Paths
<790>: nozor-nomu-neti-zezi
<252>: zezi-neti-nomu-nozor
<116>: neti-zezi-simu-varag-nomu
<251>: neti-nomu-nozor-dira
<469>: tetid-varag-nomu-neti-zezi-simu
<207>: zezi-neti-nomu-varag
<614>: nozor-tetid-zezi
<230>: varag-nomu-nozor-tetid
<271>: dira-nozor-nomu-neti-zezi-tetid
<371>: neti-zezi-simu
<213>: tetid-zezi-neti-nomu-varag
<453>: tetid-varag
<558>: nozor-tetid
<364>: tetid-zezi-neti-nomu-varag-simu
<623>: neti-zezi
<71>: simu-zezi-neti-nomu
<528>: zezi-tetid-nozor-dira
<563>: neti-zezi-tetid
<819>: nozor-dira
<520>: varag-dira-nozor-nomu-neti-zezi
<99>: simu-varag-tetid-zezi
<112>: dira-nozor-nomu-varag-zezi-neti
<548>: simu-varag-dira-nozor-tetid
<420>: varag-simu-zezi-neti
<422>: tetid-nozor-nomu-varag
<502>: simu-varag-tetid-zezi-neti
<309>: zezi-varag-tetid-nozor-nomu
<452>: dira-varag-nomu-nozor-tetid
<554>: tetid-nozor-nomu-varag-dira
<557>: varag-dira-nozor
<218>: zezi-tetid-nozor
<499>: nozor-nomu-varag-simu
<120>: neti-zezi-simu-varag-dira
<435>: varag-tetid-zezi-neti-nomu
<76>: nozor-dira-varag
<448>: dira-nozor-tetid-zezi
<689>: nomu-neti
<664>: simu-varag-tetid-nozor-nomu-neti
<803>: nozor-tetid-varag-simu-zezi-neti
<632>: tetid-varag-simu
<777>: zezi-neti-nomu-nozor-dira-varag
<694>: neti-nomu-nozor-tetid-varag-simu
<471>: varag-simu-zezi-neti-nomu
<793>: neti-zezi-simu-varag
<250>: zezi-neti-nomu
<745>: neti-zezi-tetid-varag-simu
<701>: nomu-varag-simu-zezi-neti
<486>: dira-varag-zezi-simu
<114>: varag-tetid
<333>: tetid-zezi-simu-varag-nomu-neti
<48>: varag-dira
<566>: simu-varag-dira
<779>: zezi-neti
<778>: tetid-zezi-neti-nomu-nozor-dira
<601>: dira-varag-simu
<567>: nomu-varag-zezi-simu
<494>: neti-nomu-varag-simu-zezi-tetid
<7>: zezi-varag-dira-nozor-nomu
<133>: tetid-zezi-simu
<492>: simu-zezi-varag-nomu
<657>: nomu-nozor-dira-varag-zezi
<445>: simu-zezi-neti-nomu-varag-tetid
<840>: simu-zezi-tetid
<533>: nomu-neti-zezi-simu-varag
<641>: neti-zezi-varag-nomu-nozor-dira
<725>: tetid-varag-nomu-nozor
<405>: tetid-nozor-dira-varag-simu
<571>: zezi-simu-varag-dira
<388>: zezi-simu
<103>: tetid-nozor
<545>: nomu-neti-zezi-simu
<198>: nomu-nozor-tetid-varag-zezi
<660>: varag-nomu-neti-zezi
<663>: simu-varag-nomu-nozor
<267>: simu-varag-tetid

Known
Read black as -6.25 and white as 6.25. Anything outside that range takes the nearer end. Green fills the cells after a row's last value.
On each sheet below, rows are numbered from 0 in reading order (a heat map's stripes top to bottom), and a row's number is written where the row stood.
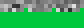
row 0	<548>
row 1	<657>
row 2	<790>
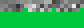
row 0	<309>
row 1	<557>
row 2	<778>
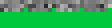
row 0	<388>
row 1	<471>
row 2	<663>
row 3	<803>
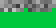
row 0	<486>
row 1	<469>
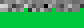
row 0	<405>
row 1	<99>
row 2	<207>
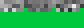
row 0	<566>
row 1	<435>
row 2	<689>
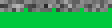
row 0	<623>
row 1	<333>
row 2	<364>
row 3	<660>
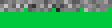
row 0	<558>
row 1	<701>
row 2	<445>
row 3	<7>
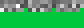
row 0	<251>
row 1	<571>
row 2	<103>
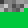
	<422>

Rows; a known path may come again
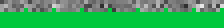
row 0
<230>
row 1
<198>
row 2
<499>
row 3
<471>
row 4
<133>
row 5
<528>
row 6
<664>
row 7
<554>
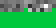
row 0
<435>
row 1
<689>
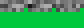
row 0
<623>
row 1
<71>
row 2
<492>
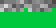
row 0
<452>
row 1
<777>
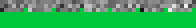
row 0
<445>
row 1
<657>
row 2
<116>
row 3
<48>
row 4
<558>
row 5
<840>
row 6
<819>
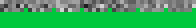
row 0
<420>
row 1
<267>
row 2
<566>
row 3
<250>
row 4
<364>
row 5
<448>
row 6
<614>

